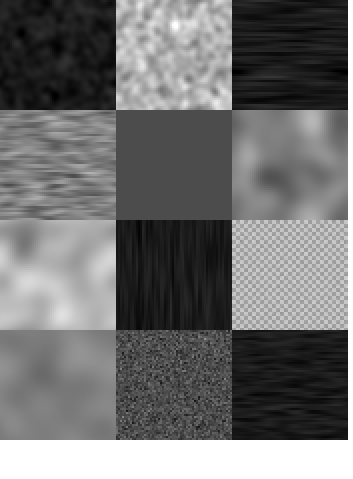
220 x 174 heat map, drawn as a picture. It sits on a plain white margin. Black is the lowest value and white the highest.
It is made of 4 by 3 panels. Panel 1,1: very low, blotchy, faint in contrast. Panel 1,2: high, blotchy. Panel 1,3: very low, streaked across, faint in contrast. Panel 2,1: middling, streaked across. Panel 2,2: low, flat. Panel 2,3: middling, smooth. Panel 3,1: high, smooth. Panel 3,2: very low, streaked downward, faint in contrast. Panel 3,3: high, checkered. Panel 4,1: middling, smooth, faint in contrast. Panel 4,2: low, fine-grained. Panel 4,3: very low, streaked across, faint in contrast.
